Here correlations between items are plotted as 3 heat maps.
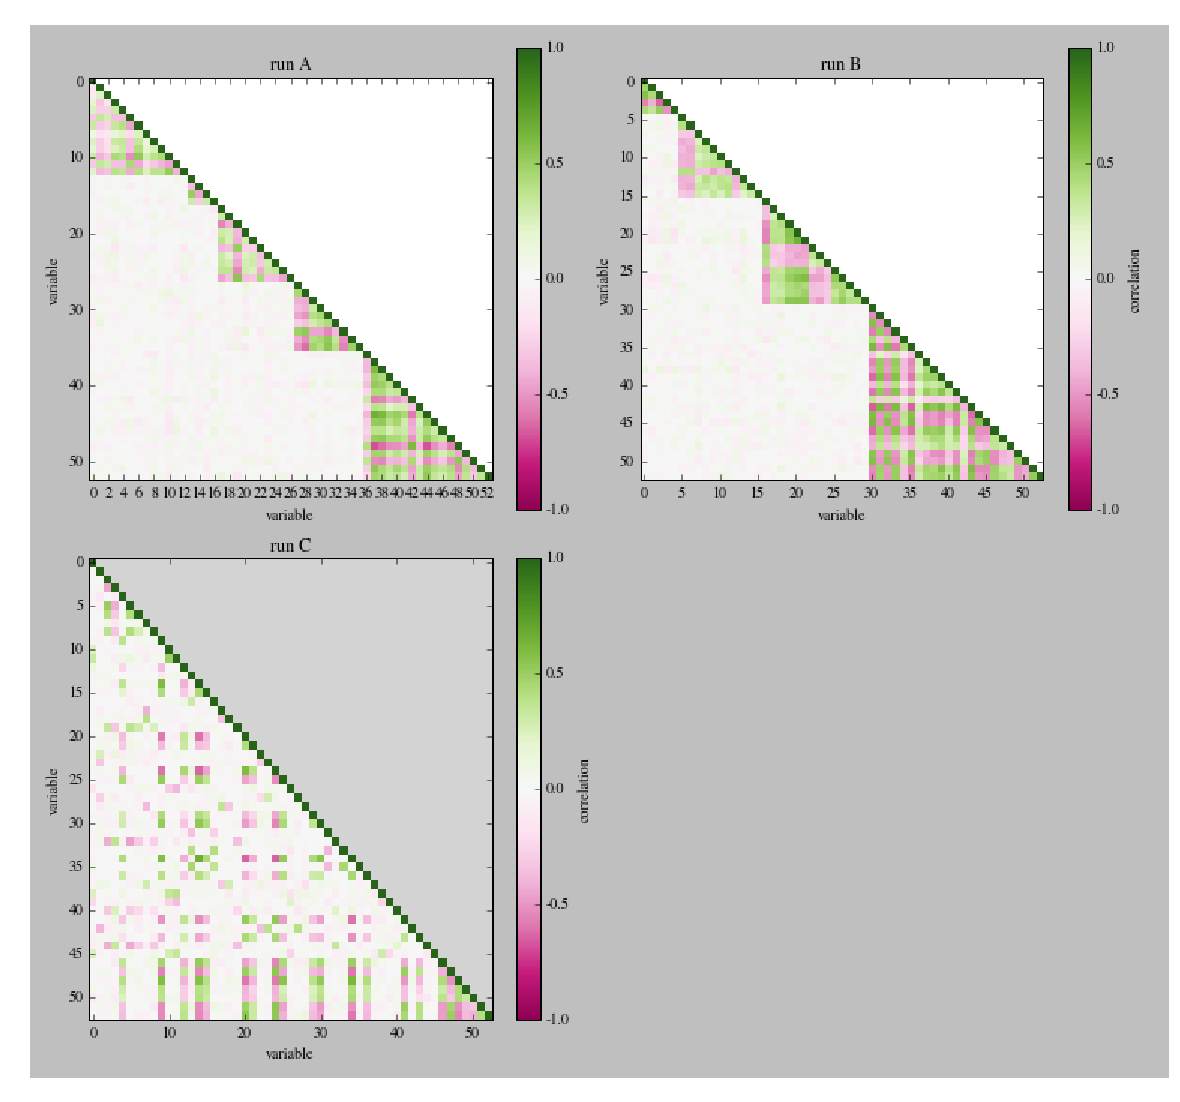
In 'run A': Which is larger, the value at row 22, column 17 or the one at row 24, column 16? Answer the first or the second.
the second
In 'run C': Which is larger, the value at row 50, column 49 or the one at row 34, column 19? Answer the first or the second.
the first
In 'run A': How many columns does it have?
53
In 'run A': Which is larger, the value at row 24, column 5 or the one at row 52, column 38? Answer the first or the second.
the second
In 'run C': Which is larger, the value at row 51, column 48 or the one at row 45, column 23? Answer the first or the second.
the second
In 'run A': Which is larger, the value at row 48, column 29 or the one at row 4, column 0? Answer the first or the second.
the second
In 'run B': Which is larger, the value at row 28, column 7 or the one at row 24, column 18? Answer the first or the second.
the first
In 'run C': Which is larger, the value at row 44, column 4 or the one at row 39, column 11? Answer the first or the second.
the first
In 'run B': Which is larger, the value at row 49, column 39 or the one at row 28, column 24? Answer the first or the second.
the second
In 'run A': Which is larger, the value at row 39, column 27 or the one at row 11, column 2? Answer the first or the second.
the second
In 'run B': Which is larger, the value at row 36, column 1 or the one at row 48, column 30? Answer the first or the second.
the first
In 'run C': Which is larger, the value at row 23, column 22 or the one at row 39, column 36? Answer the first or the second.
the second
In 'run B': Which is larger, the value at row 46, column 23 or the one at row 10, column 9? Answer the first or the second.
the second
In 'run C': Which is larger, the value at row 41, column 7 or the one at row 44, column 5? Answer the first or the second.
the first
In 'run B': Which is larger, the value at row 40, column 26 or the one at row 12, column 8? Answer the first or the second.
the first
